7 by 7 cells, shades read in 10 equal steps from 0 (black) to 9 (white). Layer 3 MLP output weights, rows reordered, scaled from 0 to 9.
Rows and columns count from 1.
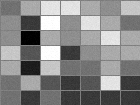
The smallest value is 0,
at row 3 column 2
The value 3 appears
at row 4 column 2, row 6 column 3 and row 6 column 5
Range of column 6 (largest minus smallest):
6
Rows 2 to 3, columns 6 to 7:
6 4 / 8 6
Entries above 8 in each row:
0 1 0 1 0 0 0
